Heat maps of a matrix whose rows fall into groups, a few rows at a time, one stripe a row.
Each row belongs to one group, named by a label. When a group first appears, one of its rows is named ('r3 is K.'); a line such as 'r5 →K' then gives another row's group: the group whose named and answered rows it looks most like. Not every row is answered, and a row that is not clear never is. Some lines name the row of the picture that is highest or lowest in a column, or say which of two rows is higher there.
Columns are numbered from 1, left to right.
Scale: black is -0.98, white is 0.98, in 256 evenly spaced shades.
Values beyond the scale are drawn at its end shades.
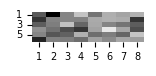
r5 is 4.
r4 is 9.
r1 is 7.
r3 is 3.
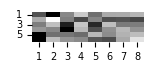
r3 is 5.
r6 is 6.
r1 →7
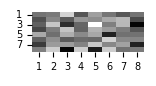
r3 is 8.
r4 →3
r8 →5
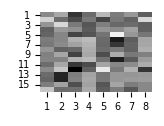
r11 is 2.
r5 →9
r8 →4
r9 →5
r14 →7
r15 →5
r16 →4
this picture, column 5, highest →12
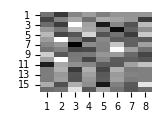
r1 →7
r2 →3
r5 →4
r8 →9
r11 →6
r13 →5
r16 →3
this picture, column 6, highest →8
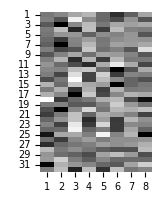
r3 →7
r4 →5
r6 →7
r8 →4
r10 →5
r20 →7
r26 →7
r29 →9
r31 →6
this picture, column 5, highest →25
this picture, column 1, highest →18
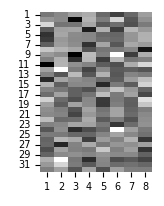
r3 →4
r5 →6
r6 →6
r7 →2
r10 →5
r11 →6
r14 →6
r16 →9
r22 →4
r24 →9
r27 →7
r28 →8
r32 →5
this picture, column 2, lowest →27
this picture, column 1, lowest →11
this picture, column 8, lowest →8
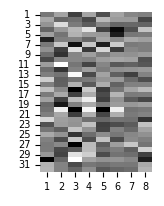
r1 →5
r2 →9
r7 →5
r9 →7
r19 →7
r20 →5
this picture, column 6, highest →20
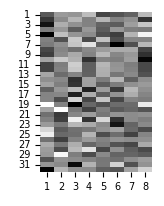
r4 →5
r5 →6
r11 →3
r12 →3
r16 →2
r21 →7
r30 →6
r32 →6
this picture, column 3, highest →22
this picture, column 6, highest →31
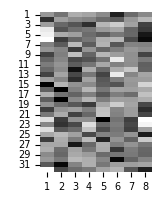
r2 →6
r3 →9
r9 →3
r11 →8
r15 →6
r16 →7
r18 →7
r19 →9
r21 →8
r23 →4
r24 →4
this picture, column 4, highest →23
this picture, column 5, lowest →22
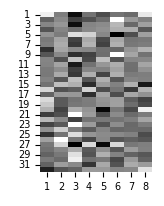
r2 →9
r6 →5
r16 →4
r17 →2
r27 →5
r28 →2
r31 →2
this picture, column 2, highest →26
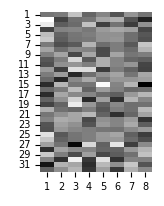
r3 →4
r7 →4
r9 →5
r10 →3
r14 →7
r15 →8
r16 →3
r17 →6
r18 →2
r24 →6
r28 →6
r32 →2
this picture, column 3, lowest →27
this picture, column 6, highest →27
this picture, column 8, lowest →15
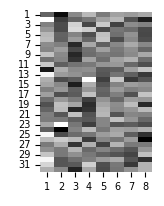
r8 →8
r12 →6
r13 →4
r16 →5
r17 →4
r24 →7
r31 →4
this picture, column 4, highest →14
